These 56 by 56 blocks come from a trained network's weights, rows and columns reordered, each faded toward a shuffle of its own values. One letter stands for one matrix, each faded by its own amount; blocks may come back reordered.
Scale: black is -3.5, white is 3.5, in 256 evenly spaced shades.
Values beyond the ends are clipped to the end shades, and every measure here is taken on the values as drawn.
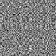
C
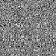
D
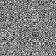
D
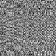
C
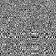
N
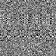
N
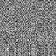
C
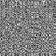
C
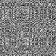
C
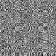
D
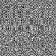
C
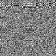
N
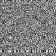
N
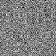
C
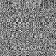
C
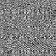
D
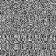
C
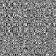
D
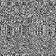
D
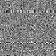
N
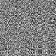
C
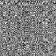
D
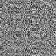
C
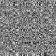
D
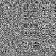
C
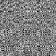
D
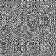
D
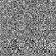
D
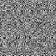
D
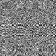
N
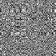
D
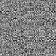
D
